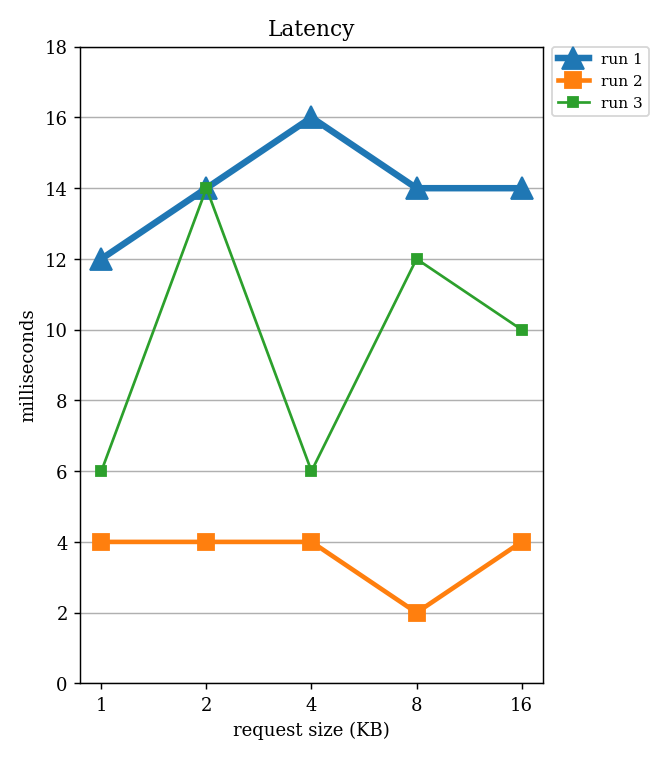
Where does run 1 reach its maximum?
4
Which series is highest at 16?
run 1
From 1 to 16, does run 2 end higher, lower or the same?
the same
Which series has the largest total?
run 1
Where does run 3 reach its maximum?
2
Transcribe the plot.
Title: Latency
x-axis: request size (KB), ticks 1 2 4 8 16
y-axis: milliseconds, ticks 0 2 4 6 8 10 12 14 16 18
Legend: run 1, run 2, run 3
Values:
run 1: 12 14 16 14 14
run 2: 4 4 4 2 4
run 3: 6 14 6 12 10
